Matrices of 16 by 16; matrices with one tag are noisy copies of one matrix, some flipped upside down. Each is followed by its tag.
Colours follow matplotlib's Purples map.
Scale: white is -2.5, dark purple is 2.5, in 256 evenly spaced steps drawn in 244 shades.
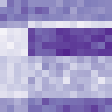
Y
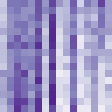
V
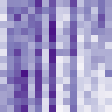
V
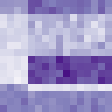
Y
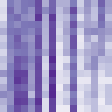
V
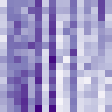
V
